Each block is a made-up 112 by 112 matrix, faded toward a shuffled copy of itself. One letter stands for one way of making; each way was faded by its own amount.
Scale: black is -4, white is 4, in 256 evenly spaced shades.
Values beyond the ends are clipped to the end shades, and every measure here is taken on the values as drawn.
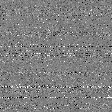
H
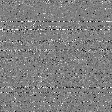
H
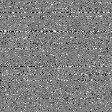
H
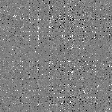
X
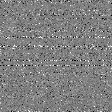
H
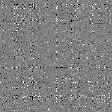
X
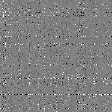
X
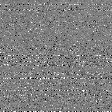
H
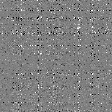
X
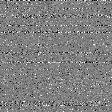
H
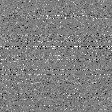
H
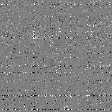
X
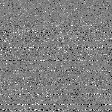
H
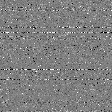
H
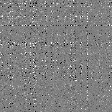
X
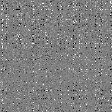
X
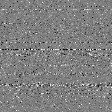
H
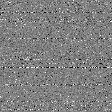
H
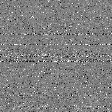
H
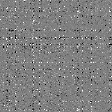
X
